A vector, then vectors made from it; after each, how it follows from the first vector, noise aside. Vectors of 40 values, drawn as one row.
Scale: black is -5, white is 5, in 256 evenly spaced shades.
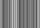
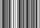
scaled up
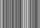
reversed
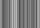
copied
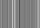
partly zeroed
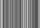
reversed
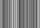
copied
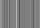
partly zeroed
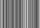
reversed
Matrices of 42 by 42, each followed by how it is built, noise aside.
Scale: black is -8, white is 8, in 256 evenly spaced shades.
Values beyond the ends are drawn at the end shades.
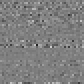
uneven rows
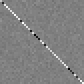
diagonal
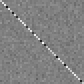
diagonal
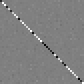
diagonal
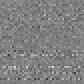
uneven rows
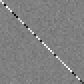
diagonal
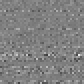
uneven rows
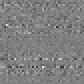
uneven rows
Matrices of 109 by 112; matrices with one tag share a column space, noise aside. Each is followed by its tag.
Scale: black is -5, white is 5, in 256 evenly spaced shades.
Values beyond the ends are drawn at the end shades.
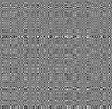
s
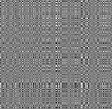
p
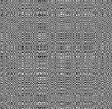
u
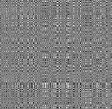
p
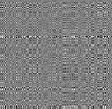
s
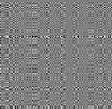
s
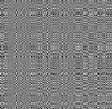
u
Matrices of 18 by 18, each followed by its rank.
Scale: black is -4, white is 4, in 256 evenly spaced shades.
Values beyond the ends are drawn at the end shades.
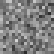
full rank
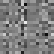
three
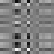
one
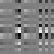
one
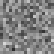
full rank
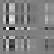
one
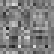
three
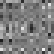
three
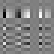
one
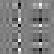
one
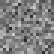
full rank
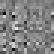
three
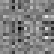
three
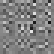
three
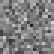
full rank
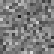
full rank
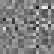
three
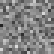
full rank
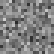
full rank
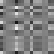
one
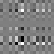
one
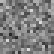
full rank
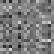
three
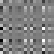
one
